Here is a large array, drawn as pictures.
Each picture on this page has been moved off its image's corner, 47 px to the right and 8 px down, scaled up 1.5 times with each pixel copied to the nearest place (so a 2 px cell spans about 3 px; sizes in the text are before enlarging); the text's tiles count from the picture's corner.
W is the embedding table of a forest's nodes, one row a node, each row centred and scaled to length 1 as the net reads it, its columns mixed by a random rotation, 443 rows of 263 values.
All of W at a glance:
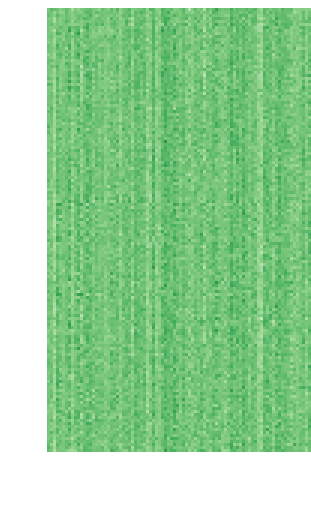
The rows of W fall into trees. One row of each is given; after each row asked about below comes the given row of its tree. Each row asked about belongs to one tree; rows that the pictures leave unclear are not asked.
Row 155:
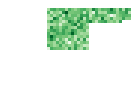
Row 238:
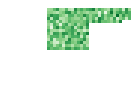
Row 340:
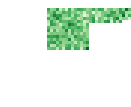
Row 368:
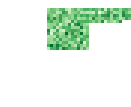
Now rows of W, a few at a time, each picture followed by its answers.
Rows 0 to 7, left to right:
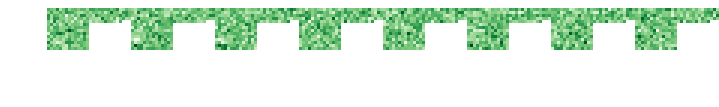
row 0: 238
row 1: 368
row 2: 368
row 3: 238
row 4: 155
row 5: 368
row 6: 368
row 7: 340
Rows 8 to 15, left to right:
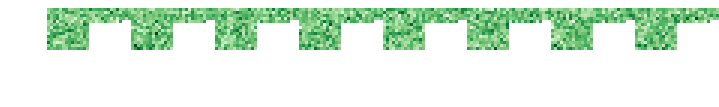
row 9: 368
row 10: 238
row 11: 368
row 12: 155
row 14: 368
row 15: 368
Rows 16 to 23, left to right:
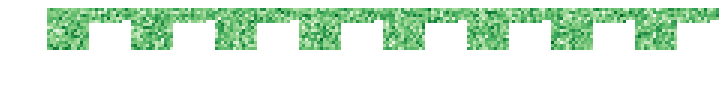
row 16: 368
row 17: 368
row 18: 155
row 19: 238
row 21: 238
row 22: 238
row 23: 238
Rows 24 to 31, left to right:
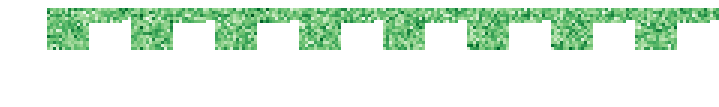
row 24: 340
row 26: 238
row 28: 155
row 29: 368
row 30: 368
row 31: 238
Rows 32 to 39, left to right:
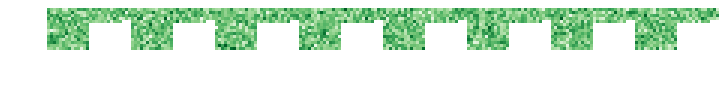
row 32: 340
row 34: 368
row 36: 340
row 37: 238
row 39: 340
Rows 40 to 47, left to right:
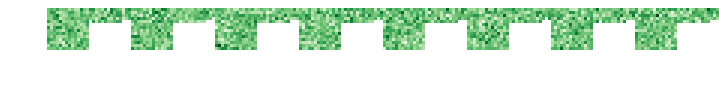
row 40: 238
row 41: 340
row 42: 368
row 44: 155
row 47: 340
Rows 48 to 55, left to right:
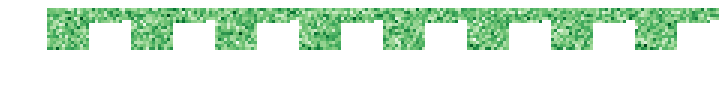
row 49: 238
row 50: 155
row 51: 368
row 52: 238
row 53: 368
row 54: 368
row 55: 368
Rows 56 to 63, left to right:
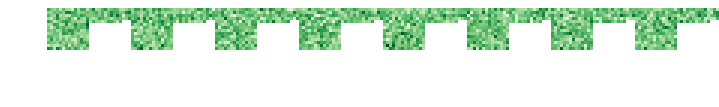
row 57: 368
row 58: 238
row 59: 238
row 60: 368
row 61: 340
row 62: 238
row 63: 238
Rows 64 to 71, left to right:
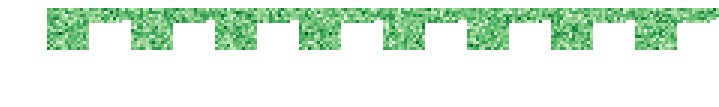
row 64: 238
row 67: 238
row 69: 368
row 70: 238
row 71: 340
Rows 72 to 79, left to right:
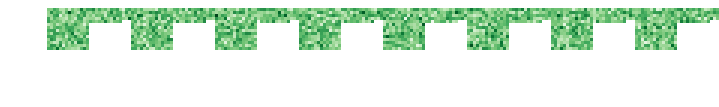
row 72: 238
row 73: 238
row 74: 238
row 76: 340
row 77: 368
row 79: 238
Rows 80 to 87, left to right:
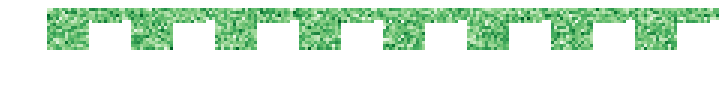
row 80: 238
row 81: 340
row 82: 238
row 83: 238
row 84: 368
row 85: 368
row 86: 238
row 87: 238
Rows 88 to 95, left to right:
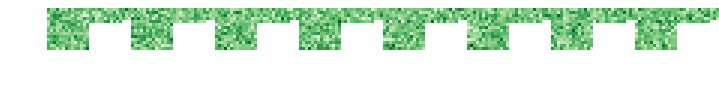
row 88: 340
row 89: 340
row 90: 238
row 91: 238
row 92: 368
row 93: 368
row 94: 238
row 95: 155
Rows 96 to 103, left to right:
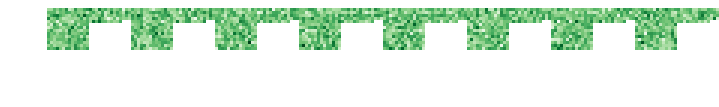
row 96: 238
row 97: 238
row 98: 368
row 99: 368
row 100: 368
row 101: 238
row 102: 368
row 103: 340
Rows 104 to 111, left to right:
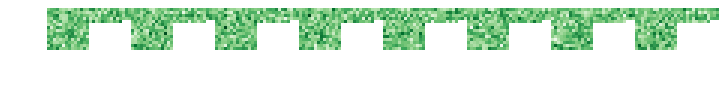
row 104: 238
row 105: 368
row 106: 238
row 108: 340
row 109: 238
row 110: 368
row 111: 368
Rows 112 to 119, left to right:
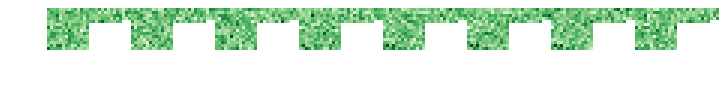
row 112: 238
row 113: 238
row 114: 340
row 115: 368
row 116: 368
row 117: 368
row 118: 368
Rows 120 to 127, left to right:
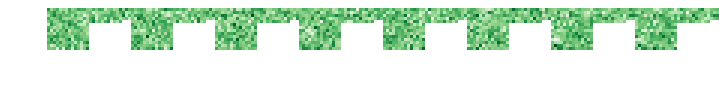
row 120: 340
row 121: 340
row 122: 238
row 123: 368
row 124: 340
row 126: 368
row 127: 368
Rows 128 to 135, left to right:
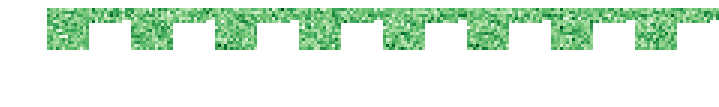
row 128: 238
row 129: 340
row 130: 368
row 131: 238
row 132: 368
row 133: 368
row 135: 238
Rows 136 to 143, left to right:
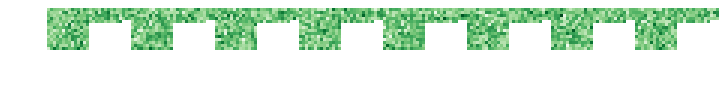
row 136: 368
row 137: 368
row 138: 340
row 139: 238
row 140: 368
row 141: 238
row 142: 238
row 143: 238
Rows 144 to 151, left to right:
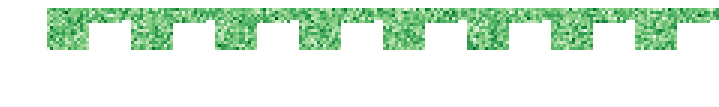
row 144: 155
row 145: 238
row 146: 368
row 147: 238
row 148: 238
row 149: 368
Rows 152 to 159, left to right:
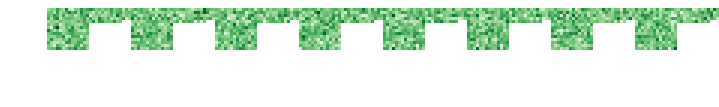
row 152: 238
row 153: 340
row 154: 238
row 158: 340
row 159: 340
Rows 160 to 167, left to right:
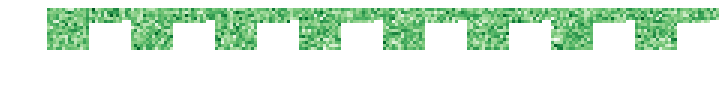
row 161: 368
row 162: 238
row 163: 340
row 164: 238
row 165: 238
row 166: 368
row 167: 340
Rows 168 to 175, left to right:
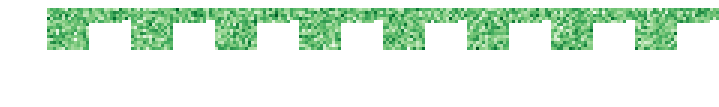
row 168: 340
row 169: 238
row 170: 368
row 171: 340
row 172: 340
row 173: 238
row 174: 368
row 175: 238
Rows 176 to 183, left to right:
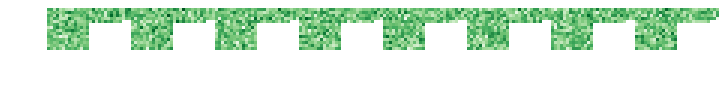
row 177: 238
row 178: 155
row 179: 340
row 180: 340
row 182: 238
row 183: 340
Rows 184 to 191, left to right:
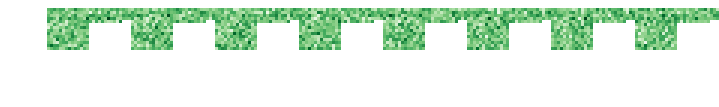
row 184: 368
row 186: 368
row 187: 238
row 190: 238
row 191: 368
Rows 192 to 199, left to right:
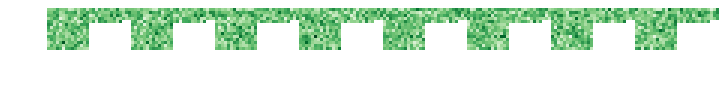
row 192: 238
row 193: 238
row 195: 340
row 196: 340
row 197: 340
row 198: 238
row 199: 238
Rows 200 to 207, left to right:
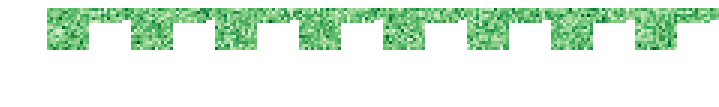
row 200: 368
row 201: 340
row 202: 238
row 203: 340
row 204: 340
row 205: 238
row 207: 368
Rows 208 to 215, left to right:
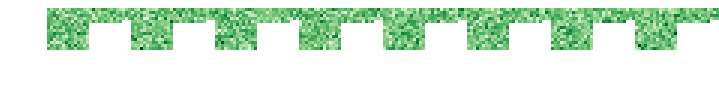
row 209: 238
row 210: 340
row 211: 340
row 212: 368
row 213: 238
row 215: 368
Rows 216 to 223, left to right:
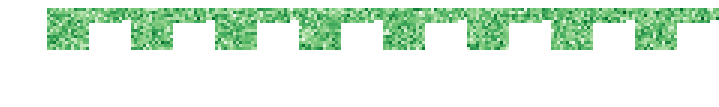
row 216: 340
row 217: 238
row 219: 368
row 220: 340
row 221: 368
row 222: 155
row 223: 238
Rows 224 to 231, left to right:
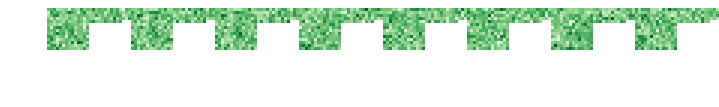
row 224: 238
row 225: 238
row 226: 238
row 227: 368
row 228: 340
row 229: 340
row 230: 368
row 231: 340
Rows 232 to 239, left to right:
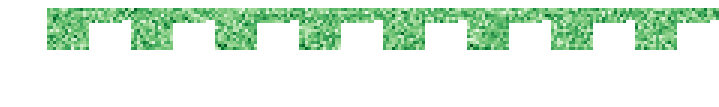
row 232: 340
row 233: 155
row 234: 368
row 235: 368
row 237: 368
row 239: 238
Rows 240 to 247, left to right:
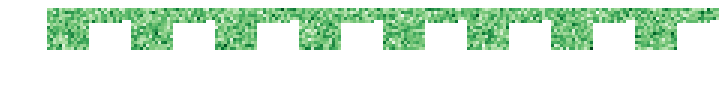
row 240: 238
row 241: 238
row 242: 368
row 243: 368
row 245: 238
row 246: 340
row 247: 340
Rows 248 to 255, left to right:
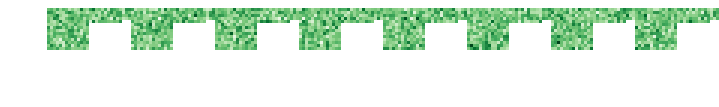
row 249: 238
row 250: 238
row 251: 155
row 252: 238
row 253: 368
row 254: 340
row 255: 238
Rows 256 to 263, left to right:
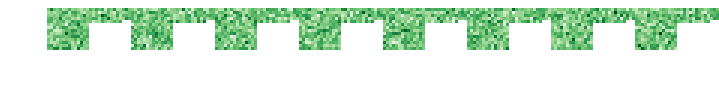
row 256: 368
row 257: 238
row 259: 238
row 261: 340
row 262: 238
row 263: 368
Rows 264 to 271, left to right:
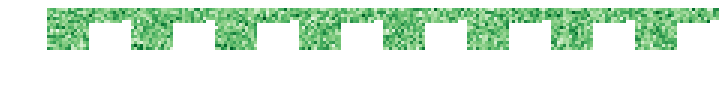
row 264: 340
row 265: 368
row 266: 368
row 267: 238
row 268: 340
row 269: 238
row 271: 238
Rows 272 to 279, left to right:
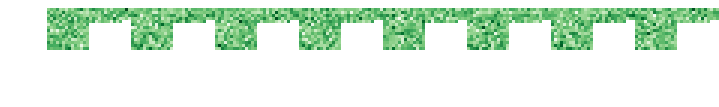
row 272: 340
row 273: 368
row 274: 368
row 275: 368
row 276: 238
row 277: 368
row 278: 368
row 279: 238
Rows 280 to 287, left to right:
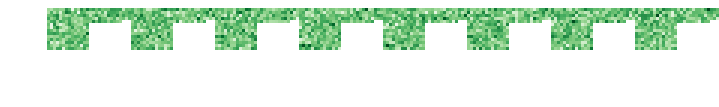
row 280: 238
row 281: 340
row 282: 340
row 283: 368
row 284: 368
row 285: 340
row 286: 340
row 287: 340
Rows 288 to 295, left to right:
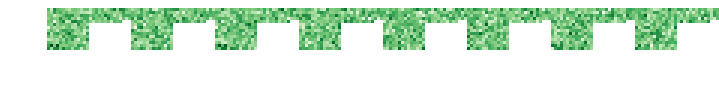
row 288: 368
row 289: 238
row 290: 368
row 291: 238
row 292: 340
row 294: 368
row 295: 238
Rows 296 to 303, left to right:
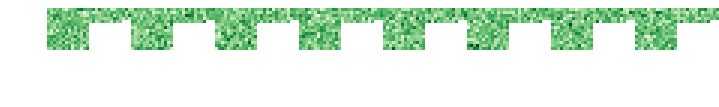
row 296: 340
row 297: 368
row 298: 368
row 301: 368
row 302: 238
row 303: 238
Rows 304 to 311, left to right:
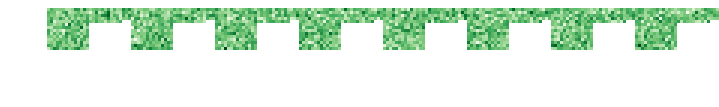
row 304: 368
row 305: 368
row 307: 238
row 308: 238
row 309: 238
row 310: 368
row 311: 368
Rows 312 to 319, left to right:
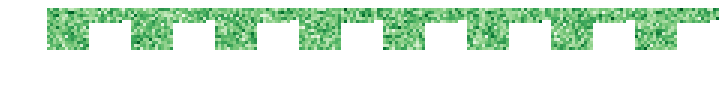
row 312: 238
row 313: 340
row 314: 340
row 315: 238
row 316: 340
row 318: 368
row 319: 238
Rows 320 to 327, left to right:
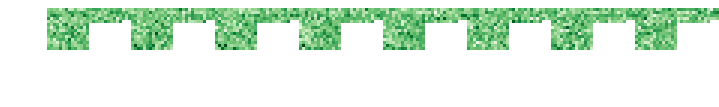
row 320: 238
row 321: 368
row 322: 368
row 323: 368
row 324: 368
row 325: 238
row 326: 368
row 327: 238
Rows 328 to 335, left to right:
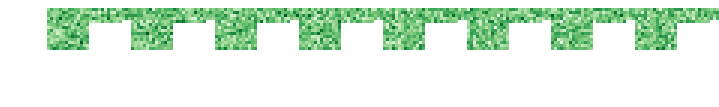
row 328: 368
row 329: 238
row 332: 238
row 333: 155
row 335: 238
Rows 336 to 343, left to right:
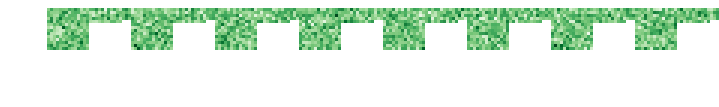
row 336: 368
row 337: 368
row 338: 340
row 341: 238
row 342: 368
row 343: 238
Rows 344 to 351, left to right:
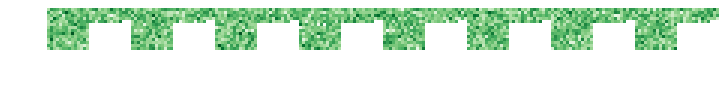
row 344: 155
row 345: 340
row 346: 368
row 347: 368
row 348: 340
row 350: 155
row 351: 340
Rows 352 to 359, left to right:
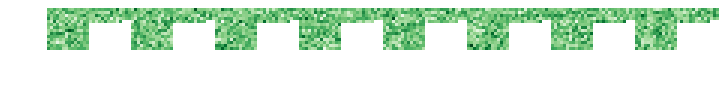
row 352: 238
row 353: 155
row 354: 368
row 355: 340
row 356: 238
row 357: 368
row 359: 238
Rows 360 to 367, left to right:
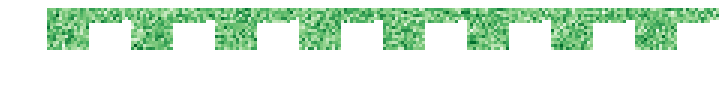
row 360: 238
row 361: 368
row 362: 340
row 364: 238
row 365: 340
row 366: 368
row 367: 340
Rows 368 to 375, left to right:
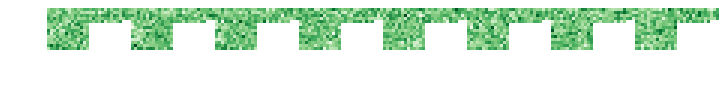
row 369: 368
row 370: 368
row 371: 340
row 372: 340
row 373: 238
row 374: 340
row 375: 238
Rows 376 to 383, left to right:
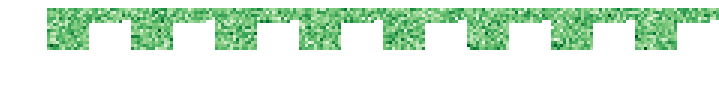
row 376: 368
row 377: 340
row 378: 238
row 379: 238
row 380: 340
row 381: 368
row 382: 368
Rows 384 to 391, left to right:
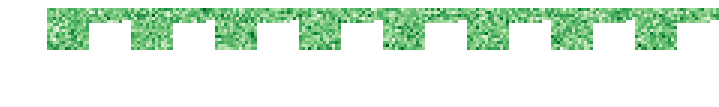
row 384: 368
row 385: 340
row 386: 340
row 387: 238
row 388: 368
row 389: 238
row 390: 340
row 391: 368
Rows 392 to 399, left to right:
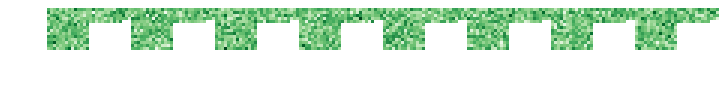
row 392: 340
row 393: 340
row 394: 238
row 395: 368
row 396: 340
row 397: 340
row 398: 238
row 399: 155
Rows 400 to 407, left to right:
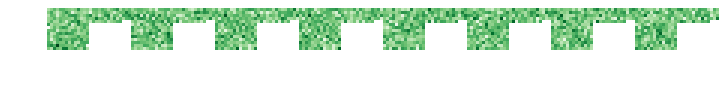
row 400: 368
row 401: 340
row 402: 340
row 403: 340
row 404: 238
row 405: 238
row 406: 238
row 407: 238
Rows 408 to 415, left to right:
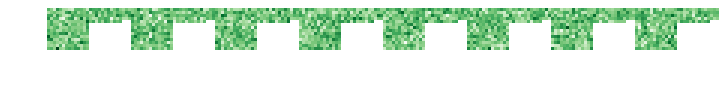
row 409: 238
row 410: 238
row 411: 368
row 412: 155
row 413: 340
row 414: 340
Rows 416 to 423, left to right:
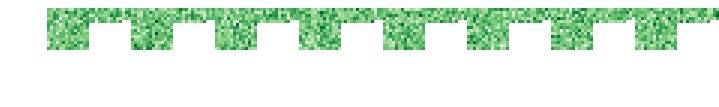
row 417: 368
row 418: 368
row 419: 238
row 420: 238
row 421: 340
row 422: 340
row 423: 238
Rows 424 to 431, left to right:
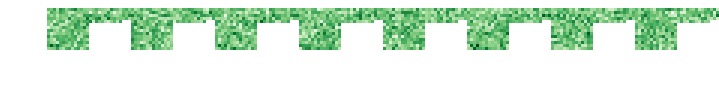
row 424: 368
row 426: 368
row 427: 368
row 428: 238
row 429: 368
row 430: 340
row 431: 340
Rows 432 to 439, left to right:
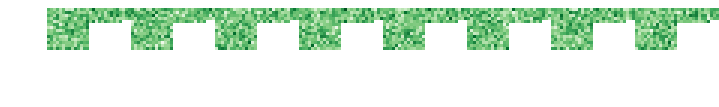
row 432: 238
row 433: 340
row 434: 368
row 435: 238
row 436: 238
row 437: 340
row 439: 368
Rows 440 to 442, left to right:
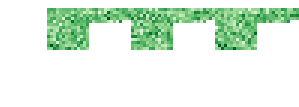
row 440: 368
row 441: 340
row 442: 368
